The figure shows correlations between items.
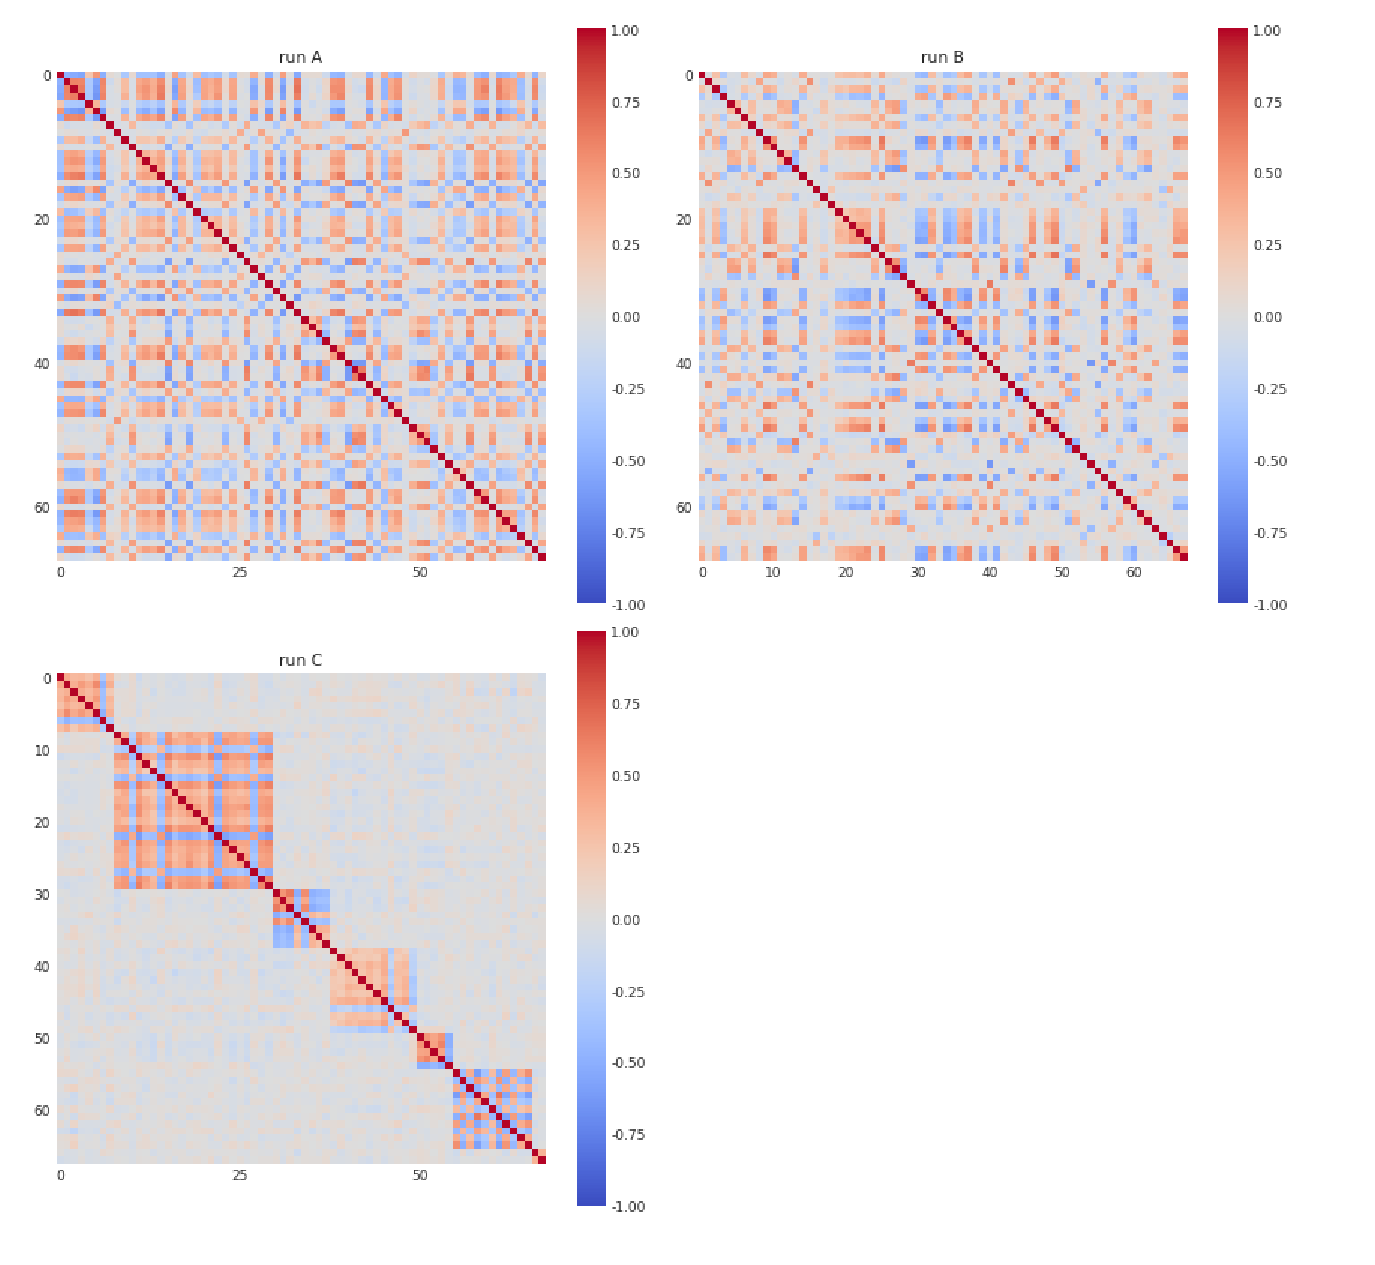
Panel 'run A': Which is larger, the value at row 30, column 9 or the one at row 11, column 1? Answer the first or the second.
the second
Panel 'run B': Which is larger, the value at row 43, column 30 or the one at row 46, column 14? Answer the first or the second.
the second
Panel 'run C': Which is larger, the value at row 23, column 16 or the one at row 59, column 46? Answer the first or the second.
the first
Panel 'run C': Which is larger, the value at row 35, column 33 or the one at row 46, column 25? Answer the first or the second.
the first
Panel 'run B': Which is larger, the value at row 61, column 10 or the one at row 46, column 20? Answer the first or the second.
the second
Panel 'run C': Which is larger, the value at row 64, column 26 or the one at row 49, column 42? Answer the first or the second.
the first
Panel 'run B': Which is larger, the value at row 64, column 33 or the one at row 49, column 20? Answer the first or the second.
the second
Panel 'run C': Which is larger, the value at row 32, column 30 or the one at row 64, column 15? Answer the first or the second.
the first
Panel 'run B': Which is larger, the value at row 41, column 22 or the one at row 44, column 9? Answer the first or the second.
the second
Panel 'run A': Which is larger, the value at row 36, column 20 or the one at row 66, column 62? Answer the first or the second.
the second
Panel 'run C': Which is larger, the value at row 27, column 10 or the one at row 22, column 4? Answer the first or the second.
the first
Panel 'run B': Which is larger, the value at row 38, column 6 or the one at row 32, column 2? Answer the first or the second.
the second
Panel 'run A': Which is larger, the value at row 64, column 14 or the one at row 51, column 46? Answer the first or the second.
the second
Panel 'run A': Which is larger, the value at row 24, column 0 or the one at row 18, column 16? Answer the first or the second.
the second
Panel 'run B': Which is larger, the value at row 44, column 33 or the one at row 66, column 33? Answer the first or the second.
the first
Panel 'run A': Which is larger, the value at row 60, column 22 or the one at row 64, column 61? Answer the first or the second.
the first
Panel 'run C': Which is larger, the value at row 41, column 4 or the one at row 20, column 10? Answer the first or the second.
the first
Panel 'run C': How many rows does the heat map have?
68
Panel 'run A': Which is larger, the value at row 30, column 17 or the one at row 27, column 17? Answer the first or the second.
the first
